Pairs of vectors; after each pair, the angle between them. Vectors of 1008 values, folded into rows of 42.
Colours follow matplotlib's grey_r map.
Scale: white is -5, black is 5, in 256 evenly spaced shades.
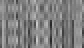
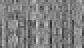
nearly parallel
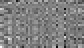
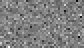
orthogonal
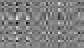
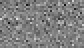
partly aligned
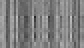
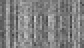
nearly opposite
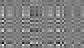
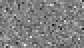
orthogonal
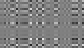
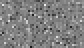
orthogonal
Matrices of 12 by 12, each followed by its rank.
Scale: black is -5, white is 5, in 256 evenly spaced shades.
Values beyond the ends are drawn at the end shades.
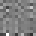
two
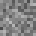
full rank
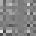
two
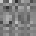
two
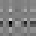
one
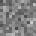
full rank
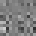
two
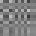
one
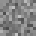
full rank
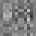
two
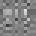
two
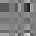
one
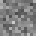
full rank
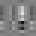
one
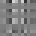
one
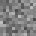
full rank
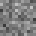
full rank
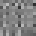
two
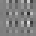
one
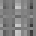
one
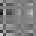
one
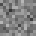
full rank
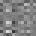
two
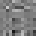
two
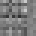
two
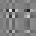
one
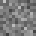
full rank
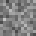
full rank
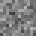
full rank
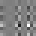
one
